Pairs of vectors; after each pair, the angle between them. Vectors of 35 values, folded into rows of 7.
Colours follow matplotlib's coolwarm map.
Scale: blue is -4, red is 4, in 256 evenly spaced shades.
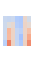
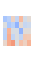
partly aligned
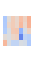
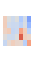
nearly opposite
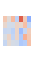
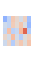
orthogonal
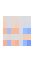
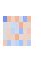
orthogonal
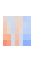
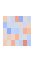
orthogonal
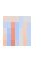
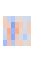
nearly opposite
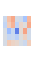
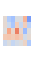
nearly opposite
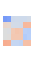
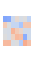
nearly parallel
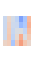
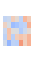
partly aligned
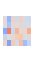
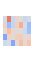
orthogonal
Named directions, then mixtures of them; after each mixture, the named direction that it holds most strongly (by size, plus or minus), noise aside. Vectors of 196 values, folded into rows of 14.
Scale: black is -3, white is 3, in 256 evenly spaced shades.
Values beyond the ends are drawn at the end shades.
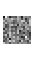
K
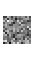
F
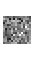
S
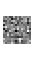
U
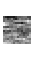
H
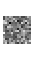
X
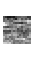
H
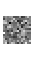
X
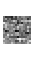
U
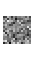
F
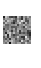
K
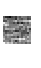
H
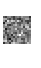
S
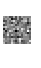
U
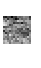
H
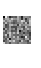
K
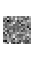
F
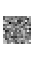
X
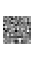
U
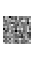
U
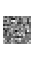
U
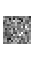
S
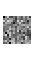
F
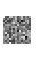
K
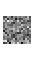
F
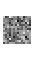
K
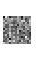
K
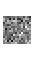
S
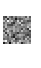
F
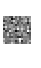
U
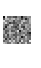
K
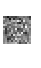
S
